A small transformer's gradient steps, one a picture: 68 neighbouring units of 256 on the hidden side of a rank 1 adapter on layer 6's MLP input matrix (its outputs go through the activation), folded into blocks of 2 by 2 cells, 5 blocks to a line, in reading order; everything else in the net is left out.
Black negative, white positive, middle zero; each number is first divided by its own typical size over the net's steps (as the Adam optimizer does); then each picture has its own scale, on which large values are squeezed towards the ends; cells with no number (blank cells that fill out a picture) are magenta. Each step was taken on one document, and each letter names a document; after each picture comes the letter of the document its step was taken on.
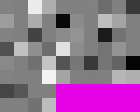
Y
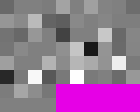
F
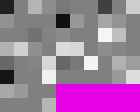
Y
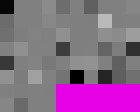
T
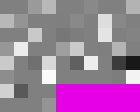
Y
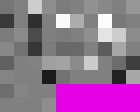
Y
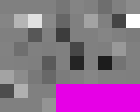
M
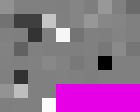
M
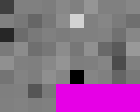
F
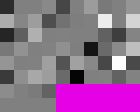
F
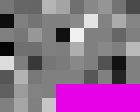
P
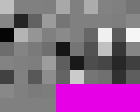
F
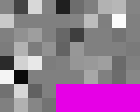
P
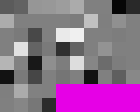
P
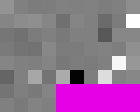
T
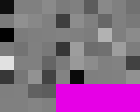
F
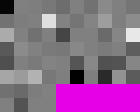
T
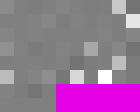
T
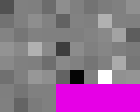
T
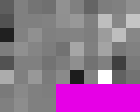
T
